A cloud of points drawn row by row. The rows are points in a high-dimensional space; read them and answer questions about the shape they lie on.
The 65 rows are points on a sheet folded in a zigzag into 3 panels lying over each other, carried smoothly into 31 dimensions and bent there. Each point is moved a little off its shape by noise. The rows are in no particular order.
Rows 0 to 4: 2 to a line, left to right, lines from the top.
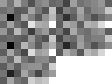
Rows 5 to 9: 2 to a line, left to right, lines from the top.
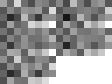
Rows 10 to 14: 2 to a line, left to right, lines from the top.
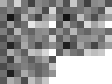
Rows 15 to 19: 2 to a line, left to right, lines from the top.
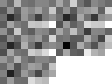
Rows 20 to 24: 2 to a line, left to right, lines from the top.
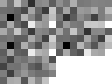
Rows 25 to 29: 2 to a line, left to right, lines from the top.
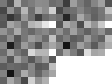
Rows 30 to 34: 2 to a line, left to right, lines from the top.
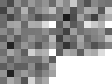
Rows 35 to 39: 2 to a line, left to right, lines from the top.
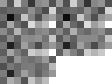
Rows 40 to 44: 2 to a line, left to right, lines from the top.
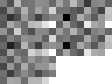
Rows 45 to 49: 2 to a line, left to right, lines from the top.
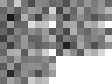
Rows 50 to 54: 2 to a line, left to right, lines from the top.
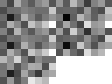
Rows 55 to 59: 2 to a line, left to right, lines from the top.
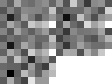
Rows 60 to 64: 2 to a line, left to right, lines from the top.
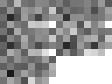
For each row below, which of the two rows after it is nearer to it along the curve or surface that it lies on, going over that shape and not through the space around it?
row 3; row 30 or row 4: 30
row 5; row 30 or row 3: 3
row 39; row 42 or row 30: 30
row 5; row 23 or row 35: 35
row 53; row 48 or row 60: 48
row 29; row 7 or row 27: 7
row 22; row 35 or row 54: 54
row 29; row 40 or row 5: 40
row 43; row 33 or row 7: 7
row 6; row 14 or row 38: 14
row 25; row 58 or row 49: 58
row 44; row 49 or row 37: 37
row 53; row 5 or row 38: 5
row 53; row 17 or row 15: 17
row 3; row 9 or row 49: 9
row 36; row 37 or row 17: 17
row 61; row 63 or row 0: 0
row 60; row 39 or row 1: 39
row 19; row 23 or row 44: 23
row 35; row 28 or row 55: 55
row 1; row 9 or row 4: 9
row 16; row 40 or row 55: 55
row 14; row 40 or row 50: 50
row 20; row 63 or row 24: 63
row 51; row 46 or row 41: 41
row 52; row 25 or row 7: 25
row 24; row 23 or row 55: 55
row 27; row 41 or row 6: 41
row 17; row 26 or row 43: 26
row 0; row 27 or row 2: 27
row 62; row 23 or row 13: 13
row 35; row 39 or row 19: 39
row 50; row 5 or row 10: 5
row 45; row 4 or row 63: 4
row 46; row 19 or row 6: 6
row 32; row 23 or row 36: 23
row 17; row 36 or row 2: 36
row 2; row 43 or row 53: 43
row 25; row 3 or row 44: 3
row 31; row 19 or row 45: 19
